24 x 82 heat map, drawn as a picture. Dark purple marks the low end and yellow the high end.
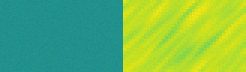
It is made of 1 by 2 panels. Panel 1,1: middling, flat. Panel 1,2: very high, slanting up to the right, faint in contrast.
